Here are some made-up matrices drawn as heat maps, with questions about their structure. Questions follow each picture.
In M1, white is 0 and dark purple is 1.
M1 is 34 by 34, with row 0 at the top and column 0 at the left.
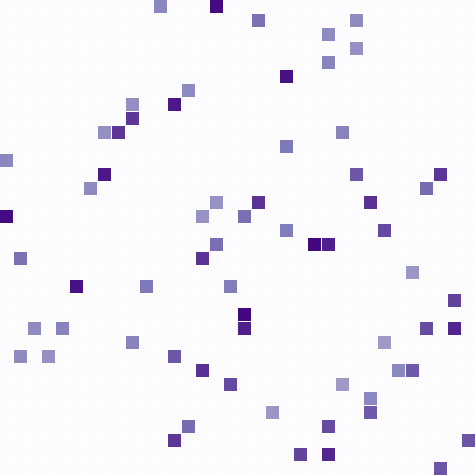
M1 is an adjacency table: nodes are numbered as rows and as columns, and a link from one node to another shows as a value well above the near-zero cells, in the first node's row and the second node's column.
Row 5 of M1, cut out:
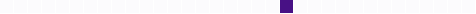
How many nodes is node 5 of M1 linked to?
1
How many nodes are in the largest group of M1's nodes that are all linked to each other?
2
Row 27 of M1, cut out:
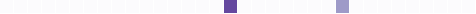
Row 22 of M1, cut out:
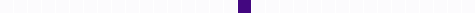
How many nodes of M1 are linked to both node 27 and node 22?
0
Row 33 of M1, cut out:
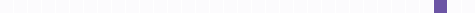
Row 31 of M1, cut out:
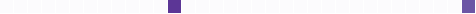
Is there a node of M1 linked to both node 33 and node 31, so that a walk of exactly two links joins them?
no
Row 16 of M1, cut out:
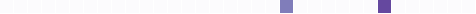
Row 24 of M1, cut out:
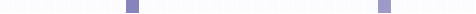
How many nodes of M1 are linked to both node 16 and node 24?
1
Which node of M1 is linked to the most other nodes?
node 23
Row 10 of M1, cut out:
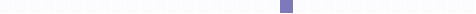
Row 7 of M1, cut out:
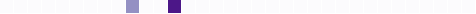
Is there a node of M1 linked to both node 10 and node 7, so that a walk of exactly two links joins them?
no
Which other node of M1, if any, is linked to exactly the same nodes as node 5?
node 10
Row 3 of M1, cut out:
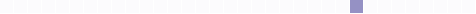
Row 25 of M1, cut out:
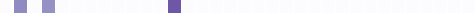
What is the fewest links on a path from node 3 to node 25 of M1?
1
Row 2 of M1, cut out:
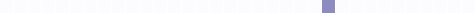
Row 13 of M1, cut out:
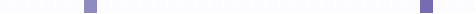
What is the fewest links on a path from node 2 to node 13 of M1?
3
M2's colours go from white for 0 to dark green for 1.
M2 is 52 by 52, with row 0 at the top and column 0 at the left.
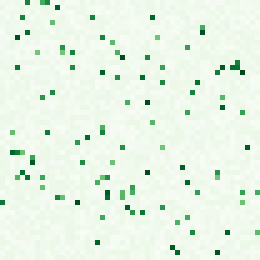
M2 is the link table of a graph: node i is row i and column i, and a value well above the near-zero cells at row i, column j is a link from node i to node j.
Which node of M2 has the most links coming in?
node 20
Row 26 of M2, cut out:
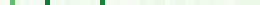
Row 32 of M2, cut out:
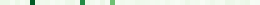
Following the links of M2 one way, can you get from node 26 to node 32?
yes
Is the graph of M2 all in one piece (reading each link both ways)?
no
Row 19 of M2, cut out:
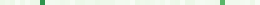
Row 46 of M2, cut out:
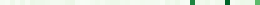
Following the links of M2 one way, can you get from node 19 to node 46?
no
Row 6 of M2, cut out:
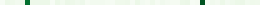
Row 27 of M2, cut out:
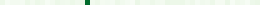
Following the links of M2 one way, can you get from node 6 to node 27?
no
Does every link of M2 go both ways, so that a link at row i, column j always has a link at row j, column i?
no
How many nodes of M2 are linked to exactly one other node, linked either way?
5
